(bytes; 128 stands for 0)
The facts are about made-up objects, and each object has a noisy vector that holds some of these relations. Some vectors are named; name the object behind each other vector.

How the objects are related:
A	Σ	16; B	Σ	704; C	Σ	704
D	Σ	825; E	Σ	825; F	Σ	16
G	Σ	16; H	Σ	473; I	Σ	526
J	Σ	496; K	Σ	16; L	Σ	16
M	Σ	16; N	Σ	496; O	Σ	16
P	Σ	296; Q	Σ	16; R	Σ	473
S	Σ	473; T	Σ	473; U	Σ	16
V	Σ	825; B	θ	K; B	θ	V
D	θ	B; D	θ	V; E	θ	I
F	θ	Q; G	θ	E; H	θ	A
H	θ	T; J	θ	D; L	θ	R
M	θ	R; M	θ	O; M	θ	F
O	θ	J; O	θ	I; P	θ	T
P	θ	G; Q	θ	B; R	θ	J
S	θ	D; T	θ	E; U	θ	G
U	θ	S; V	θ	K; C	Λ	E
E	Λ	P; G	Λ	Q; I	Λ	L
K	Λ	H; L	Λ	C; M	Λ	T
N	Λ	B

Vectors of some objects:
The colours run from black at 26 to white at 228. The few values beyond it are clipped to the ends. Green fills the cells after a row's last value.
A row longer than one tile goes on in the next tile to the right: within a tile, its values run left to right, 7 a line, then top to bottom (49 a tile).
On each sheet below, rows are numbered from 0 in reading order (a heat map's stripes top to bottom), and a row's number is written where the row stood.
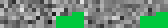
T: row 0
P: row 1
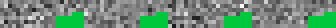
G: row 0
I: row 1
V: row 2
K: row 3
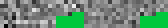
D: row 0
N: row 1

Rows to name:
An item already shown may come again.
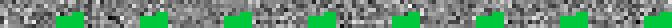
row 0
R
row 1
B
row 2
H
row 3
G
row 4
D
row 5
E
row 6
G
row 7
T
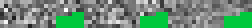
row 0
J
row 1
S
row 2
U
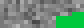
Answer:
C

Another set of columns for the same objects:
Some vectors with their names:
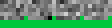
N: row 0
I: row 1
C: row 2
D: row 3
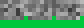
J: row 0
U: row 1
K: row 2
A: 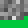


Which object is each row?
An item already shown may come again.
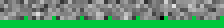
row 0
E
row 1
B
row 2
P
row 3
H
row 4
T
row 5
I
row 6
R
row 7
S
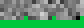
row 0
G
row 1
H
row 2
I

